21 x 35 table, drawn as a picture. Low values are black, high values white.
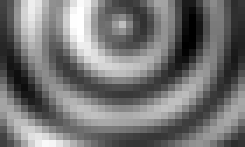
Ninth with the lowest average: top right. Odd rows or columns: none. Rings: centred on the top middle. Ninth with the highest average: top left.
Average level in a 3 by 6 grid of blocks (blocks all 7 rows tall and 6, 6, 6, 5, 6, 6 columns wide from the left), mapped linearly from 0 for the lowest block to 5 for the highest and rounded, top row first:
353101 / 023211 / 333222
